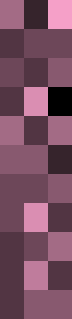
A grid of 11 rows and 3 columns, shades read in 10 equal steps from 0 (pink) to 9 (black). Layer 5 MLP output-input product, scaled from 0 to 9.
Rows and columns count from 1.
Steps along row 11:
down same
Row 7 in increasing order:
4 5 5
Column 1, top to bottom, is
3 6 5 6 3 4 5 5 6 6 6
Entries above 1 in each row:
2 3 3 2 3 3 3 2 3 3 3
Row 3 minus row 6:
1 2 -3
